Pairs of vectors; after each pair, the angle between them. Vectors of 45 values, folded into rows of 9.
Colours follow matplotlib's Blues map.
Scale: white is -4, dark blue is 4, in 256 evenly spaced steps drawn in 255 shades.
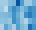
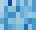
orthogonal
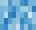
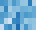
partly opposed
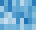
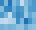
nearly parallel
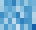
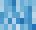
nearly parallel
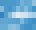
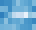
nearly parallel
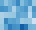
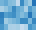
nearly opposite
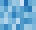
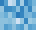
partly aligned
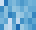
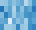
partly aligned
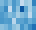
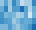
nearly parallel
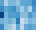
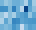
orthogonal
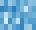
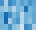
nearly opposite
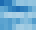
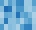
orthogonal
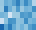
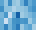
orthogonal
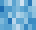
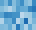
partly opposed
